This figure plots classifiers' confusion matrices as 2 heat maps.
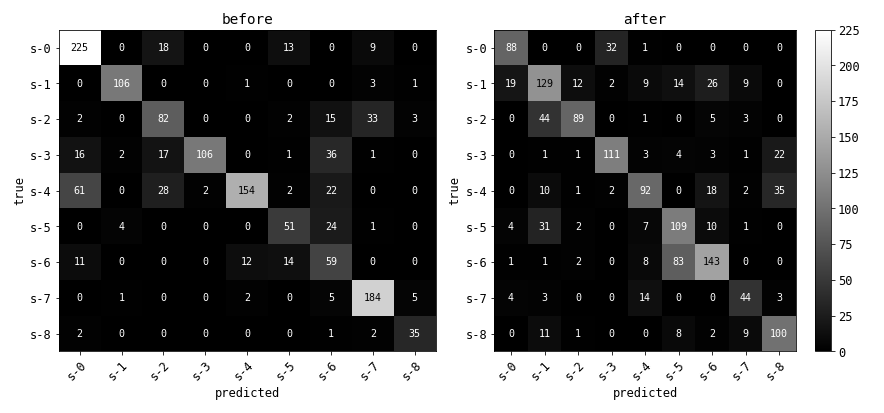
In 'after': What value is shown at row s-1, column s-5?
14
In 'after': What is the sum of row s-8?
131
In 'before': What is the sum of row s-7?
197
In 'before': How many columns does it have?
9
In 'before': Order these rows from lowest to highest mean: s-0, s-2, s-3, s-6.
s-6, s-2, s-3, s-0
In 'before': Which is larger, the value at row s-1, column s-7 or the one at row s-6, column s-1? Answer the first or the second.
the first
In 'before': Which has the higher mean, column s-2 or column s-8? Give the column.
s-2
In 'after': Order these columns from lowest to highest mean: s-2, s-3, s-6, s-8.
s-2, s-3, s-8, s-6
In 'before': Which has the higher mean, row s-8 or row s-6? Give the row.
s-6
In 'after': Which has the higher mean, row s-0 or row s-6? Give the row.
s-6
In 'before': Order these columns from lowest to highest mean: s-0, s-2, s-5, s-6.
s-5, s-2, s-6, s-0
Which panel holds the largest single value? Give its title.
before
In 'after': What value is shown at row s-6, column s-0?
1
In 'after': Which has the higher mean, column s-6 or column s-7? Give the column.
s-6
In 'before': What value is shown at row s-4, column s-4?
154
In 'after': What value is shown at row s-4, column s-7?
2
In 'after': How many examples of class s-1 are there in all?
220
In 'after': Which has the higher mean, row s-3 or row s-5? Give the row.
s-5
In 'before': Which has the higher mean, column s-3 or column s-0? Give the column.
s-0
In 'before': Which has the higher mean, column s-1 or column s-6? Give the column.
s-6
